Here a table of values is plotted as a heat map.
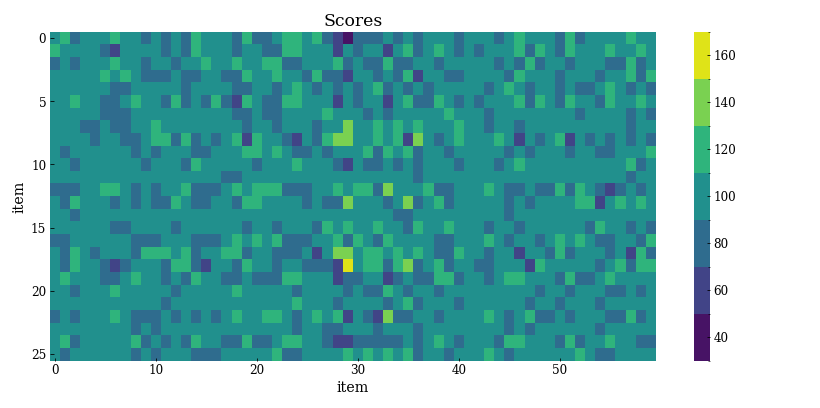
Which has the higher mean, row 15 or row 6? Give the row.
15
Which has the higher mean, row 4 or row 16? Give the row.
16
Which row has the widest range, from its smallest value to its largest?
18
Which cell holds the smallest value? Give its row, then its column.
0, 29
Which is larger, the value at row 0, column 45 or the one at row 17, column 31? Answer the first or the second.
the second
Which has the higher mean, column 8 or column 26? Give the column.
26
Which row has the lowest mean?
4
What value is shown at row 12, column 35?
100
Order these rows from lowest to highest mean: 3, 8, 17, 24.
24, 3, 8, 17
